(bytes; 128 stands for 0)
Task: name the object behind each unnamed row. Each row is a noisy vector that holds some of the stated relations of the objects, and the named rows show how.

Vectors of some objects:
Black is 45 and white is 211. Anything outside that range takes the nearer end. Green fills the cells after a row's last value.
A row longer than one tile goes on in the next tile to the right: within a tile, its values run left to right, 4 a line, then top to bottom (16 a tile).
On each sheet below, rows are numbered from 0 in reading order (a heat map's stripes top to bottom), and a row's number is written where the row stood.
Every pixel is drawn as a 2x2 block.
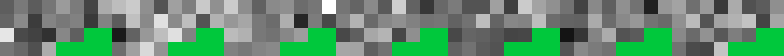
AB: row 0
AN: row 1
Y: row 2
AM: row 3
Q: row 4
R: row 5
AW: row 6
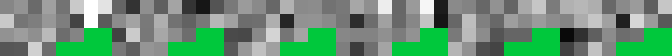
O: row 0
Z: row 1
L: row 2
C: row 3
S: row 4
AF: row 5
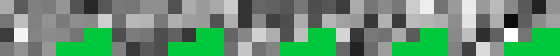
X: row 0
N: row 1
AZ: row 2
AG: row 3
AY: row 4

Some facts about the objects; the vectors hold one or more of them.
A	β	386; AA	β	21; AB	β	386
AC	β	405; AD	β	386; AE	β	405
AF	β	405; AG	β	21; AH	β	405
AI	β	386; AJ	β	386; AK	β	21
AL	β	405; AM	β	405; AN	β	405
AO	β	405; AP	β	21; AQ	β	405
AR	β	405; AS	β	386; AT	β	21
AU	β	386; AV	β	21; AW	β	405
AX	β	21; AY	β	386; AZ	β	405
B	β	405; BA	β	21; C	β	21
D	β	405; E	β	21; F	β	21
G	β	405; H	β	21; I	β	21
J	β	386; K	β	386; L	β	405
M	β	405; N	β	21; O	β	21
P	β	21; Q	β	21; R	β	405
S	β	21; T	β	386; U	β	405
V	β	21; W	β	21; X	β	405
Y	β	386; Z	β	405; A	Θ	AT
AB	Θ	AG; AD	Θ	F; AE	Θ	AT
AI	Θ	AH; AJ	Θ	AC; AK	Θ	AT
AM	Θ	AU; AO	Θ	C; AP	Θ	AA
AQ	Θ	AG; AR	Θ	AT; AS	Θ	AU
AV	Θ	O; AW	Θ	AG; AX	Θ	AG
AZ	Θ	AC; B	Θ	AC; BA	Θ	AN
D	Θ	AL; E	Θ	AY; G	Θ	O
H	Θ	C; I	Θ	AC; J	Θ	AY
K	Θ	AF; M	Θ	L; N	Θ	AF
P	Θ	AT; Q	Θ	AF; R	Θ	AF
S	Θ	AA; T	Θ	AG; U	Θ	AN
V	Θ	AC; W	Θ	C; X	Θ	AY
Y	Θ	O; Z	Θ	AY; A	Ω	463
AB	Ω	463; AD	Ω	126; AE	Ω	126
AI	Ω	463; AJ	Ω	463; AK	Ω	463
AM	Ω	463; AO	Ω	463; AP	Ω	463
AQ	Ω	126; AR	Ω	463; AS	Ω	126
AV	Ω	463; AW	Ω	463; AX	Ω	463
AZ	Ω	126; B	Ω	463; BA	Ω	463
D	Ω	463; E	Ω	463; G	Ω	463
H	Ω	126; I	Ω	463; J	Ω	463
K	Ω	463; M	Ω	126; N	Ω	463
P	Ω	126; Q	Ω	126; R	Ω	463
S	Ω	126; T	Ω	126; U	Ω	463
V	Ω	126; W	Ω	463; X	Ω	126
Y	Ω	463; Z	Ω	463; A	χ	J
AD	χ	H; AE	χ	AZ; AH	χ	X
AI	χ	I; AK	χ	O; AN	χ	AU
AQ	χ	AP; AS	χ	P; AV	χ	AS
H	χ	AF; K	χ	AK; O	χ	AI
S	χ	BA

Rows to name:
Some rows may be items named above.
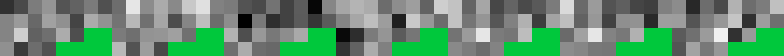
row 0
E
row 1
AA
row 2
AJ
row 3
AF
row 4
B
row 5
B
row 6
G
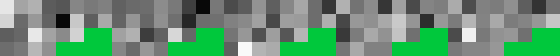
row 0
AC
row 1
J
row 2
AE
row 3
U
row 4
X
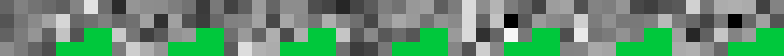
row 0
BA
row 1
A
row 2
AE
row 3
AX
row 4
AY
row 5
X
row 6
AU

